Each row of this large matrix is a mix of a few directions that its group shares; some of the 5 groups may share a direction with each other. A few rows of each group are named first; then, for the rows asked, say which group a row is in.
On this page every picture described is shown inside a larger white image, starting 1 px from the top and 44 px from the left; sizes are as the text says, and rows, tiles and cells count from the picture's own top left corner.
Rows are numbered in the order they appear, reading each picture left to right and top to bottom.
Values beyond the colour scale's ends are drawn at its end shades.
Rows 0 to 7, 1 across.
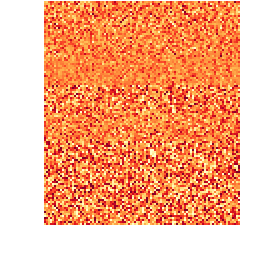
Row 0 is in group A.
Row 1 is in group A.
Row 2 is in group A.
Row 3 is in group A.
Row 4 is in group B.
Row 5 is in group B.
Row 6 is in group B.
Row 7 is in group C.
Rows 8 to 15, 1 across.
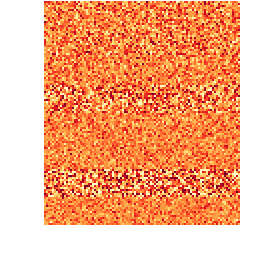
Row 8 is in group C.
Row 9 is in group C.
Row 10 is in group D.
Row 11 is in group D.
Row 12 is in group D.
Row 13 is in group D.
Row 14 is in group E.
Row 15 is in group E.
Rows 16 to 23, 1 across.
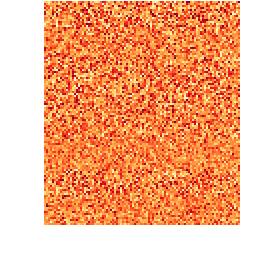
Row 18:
B
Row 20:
D
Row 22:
C
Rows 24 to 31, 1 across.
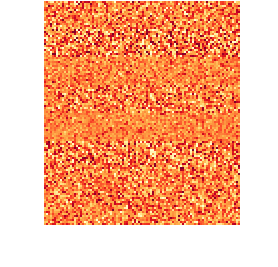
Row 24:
A
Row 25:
C
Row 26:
B
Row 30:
D
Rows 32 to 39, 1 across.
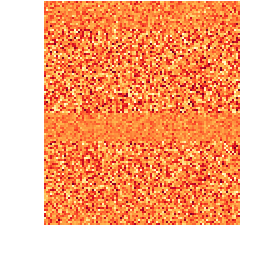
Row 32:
E
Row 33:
A
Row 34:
E
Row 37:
E
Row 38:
E
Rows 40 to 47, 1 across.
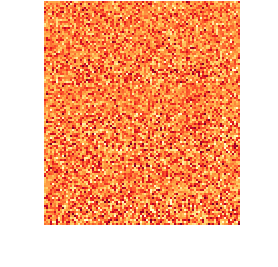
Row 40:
C
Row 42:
C
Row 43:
E
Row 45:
E
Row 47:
C
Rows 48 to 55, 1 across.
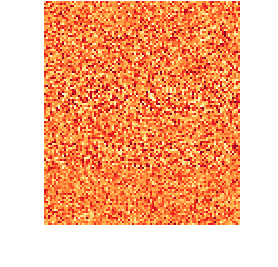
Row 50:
E
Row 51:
B
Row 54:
C
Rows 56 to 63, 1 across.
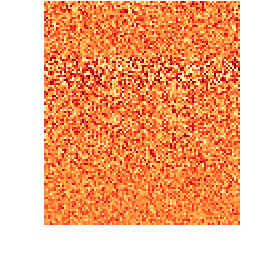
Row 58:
E
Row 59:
C
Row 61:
C
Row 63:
C
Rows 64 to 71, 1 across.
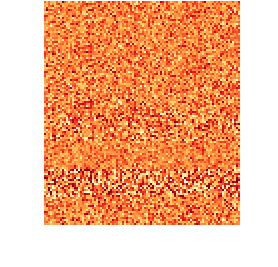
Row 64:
E
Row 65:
B
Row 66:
E
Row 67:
B
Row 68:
D
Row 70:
A
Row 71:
E
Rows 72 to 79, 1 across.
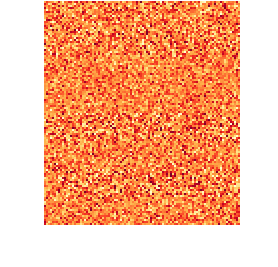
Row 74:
D
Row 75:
E
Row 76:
E
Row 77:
A
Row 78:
B
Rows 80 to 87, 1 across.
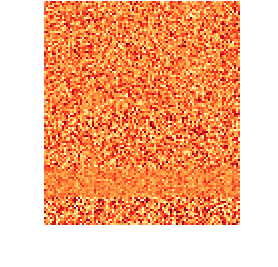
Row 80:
E
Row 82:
E
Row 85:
D
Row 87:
C
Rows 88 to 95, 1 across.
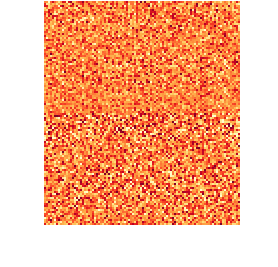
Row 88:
B
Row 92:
B
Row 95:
A
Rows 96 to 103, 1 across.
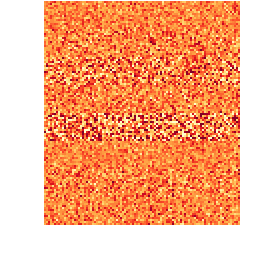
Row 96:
E
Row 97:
B
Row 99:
A
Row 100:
E
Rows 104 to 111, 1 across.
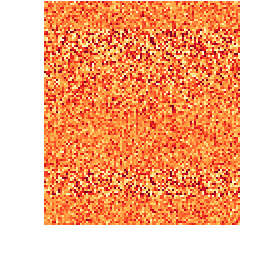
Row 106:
A
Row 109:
C
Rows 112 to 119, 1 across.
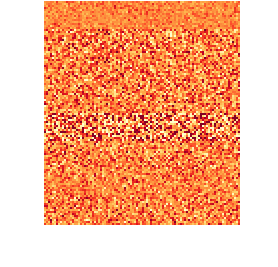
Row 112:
D
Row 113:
C
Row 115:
C
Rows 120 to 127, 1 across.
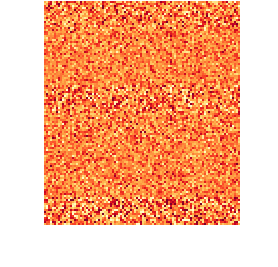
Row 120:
D
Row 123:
A
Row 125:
E
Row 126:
C
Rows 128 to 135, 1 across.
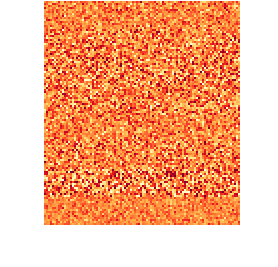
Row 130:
A
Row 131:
B
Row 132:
D
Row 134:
C
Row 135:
C
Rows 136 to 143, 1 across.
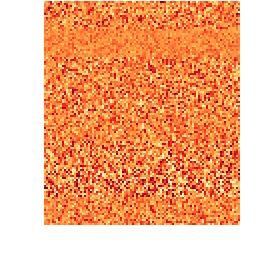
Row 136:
D
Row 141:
A
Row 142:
A
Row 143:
C
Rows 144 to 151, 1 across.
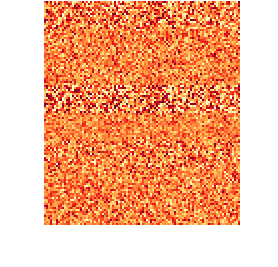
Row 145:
D
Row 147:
A
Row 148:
E
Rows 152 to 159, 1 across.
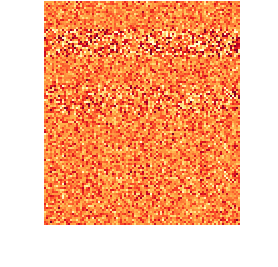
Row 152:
C
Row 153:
B
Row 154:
C
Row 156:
C
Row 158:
E
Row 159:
E
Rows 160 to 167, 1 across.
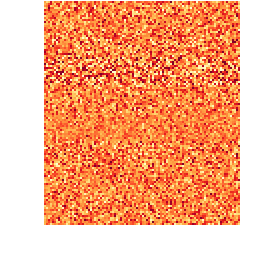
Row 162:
E
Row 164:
C
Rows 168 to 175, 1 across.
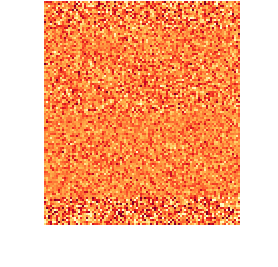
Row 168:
A
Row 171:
D
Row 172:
E
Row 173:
C
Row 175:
B
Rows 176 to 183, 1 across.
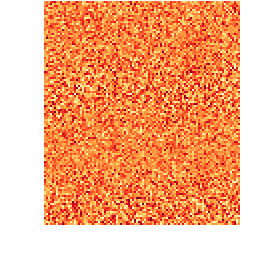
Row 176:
E
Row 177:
E
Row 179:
A
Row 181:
C
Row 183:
D
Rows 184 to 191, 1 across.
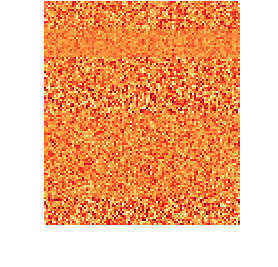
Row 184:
A
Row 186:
A
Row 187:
B
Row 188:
A
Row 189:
A
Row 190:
B
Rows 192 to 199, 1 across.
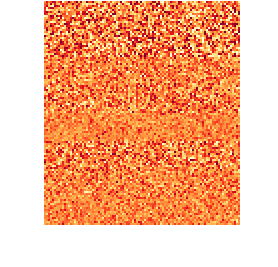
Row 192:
E
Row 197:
A
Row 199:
D
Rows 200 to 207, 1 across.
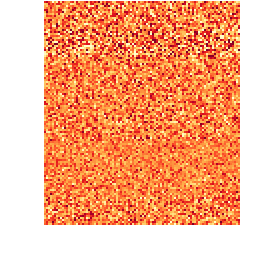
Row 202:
D
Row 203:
A
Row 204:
E
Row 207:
B
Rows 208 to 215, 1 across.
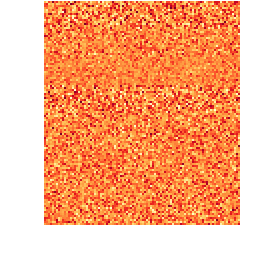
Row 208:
C
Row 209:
D
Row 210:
E
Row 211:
D
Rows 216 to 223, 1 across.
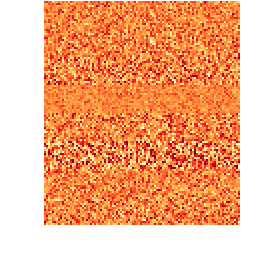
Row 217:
B
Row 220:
A
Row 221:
B
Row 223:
B
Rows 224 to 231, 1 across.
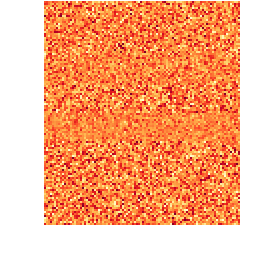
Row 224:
A
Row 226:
D
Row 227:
A
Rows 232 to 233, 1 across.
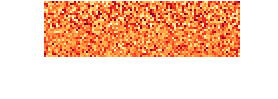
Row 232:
A
